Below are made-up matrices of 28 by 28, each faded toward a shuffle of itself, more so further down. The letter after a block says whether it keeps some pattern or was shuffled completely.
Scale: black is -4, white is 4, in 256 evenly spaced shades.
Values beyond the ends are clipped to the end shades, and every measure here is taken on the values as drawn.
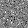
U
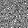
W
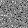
U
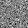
U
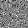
W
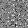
W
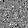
U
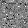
W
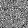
U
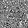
U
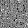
W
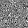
W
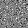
W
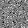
W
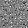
W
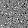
U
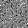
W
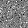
U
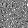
W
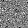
U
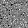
W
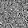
U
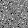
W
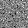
U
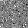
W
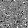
U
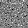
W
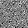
U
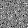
U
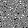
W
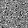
U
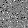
U
